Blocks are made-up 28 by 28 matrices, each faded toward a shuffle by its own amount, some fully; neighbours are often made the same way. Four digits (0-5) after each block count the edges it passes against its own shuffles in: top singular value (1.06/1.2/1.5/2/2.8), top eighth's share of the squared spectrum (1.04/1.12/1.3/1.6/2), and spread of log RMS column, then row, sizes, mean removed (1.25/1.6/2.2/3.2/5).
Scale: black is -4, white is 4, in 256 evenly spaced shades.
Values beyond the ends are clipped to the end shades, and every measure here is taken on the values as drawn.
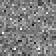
0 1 0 0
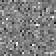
0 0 0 0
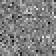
1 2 0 0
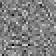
3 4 1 1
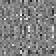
3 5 2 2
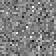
2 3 0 0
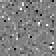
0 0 0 0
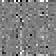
3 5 2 1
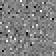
0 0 0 0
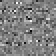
2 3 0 2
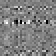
3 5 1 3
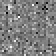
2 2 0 0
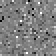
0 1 0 0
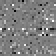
3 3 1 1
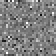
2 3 0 1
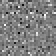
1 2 0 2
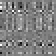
4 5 3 3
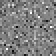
2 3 0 0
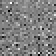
3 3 1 1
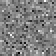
1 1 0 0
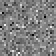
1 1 0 0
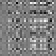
4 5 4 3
